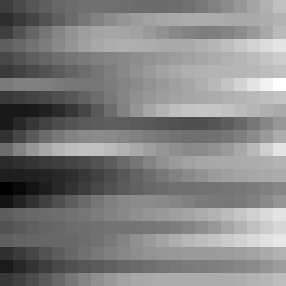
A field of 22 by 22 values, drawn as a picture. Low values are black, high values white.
The histogram is bell-shaped. The ninth with the lowest average is the middle left. Overall the values sit about 50% of the way up the scale. There is an overall slope up to the right. The ninth with the highest average is the top right. Streaks run across, left to right.
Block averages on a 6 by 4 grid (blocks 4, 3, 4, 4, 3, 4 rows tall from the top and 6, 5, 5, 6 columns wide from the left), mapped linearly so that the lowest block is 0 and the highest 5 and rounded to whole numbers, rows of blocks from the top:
1334 / 1245 / 0233 / 0234 / 1234 / 1234
